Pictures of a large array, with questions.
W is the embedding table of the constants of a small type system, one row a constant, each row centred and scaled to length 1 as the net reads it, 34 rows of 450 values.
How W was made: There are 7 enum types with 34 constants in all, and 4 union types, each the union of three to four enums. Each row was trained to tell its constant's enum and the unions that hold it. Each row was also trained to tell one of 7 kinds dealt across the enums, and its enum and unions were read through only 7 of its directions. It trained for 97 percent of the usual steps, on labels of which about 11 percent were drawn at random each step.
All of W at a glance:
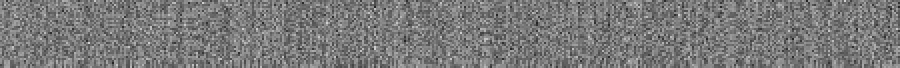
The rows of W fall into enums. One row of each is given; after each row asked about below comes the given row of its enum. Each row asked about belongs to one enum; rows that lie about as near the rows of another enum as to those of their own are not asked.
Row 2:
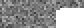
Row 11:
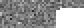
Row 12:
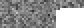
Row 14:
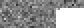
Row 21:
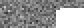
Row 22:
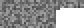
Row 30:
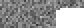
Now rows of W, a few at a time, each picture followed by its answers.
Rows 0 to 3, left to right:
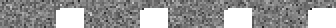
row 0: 22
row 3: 11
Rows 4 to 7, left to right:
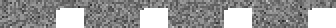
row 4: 21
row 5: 11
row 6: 22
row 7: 12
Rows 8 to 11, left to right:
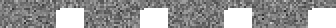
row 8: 22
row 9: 2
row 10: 12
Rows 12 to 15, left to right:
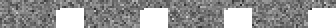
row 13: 2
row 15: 12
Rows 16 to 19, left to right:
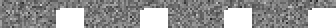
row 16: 22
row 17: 21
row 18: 30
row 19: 11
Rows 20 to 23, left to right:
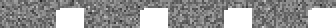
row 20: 12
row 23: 14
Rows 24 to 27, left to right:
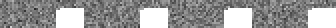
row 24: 21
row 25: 14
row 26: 21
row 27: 14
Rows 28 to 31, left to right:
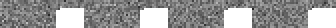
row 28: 12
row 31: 30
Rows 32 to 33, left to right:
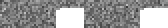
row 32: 14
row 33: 14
